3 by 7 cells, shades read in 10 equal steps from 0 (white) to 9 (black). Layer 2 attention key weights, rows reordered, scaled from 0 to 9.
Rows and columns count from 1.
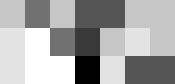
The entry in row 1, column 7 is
2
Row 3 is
1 0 0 9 1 6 6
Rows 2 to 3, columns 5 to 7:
2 1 2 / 1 6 6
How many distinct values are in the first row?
3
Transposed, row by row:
2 1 1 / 5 0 0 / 2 5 0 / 6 7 9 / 6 2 1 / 2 1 6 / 2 2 6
